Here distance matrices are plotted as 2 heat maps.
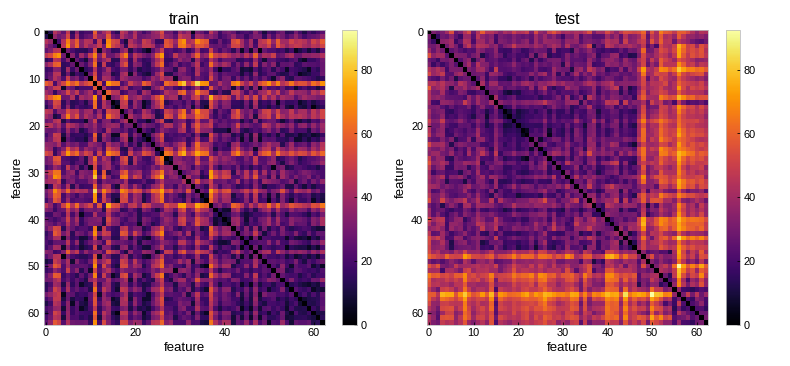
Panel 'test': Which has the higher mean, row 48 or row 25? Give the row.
48
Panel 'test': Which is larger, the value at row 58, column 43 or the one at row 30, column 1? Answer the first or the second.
the first
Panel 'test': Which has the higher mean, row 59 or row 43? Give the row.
59
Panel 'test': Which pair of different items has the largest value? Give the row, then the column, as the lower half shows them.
56, 50
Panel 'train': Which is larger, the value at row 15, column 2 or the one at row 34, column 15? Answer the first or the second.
the first
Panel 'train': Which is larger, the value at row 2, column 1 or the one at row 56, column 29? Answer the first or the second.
the first
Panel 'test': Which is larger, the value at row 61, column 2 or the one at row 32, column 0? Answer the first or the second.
the second
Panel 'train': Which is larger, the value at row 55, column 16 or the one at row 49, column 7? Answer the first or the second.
the second
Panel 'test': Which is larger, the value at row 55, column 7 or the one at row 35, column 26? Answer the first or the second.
the first
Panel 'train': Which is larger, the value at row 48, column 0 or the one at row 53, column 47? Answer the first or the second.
the second
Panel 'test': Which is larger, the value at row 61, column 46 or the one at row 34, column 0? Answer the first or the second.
the first
